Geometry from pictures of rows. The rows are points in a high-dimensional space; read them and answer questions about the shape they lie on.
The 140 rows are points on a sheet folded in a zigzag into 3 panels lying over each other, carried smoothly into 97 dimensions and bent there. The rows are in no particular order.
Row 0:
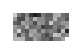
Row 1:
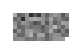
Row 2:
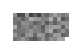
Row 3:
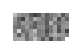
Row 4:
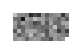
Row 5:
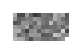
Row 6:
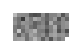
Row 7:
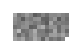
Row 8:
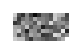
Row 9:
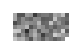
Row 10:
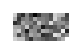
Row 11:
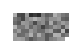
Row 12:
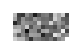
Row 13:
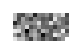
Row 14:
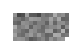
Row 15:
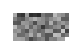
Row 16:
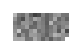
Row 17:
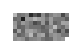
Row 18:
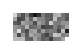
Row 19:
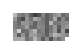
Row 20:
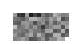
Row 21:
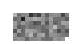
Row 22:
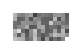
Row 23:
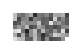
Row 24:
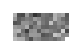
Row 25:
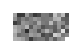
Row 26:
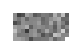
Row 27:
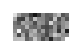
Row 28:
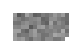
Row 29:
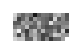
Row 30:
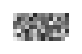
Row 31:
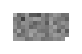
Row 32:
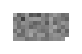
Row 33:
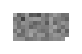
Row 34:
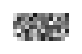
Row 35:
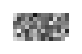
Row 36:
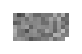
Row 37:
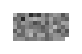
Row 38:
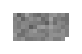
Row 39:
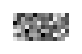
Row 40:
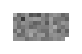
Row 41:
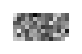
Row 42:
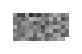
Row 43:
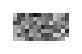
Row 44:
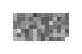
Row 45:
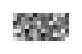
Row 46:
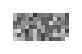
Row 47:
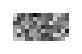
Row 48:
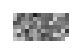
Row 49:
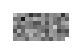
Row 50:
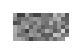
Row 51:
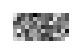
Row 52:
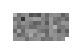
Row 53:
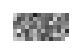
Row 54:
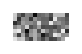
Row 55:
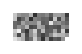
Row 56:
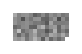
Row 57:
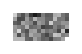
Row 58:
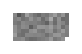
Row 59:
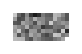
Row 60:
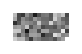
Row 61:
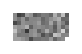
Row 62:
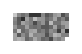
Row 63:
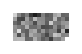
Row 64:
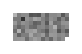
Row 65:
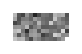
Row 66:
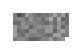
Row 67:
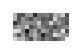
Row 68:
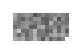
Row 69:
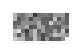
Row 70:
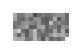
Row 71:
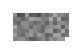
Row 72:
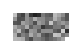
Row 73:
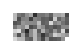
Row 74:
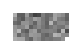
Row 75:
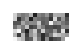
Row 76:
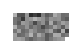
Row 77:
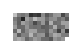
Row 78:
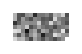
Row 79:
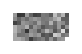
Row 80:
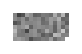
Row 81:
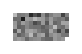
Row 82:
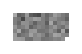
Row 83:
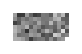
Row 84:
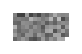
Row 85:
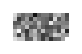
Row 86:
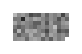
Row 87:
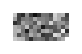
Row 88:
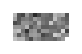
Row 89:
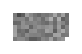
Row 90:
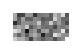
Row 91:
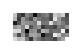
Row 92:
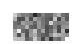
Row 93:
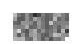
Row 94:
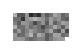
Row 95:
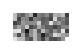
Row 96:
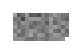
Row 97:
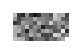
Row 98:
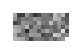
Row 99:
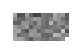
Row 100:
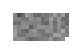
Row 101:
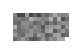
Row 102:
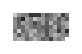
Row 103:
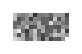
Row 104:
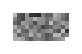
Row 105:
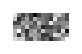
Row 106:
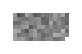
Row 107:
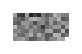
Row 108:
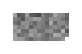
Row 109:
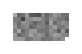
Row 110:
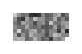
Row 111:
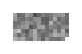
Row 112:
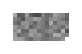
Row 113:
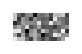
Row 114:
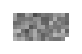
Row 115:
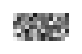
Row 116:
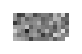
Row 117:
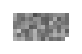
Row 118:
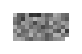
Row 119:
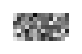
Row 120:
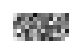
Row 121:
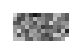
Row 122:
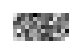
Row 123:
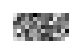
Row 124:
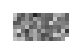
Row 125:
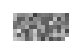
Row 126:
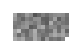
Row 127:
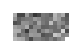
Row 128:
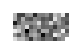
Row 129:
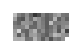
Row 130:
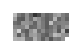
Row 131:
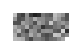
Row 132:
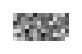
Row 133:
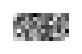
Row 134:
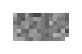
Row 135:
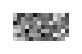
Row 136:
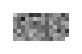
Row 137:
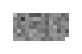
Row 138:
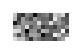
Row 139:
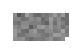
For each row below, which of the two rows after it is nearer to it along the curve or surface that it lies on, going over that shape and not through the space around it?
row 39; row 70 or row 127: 127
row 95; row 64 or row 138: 138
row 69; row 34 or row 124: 34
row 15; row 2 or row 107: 107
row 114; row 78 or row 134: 78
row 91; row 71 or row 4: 71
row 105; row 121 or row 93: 121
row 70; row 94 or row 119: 119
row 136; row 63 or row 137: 63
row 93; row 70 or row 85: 85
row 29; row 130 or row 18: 130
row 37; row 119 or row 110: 110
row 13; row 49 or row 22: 22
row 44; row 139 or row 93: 139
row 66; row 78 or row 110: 78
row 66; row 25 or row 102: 25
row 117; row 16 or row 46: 46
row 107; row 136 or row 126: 136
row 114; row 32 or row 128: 128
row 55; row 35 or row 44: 44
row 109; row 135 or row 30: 135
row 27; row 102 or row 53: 102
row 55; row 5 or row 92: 92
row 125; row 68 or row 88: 68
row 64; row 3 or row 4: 3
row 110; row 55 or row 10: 10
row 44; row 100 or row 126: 126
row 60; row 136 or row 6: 6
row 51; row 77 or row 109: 77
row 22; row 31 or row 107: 31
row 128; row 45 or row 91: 45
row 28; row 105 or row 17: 17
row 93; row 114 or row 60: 60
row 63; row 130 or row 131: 131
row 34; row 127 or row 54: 54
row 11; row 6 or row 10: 10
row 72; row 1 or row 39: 1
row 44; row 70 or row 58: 70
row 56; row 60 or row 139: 139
